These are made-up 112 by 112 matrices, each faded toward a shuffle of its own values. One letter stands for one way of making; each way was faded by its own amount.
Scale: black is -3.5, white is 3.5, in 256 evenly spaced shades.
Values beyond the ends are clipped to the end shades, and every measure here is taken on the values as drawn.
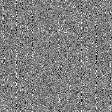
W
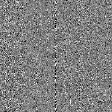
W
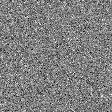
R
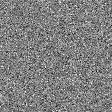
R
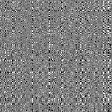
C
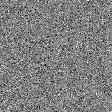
R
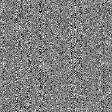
W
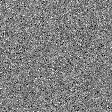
R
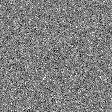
R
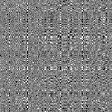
C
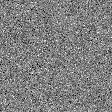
R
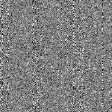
W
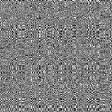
C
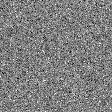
R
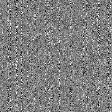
W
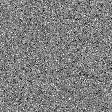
R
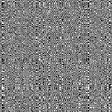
C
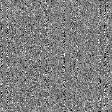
W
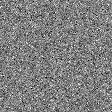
R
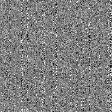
W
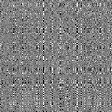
C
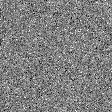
R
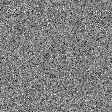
R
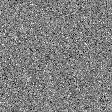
R
